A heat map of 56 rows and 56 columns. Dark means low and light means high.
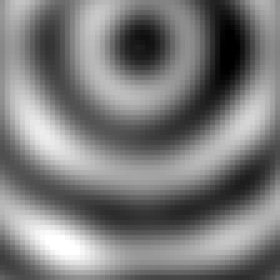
Rings: centred on the top middle. Lone odd cells: none. Ninth with the lowest average: top right. Average level on the scale: 50%.
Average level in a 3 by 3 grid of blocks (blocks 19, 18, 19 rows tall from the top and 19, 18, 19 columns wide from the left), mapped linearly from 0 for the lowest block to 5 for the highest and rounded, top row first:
320 / 533 / 522
